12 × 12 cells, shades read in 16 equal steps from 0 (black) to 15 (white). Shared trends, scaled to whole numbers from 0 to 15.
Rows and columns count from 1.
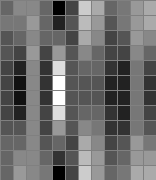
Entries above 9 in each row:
3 2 1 0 1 1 1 1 0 1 1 3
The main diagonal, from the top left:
6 7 8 4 13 5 5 6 3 5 9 10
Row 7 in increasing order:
1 2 2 3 3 4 5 5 5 7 8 15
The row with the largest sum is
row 12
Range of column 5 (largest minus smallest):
15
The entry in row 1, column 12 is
10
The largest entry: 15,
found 2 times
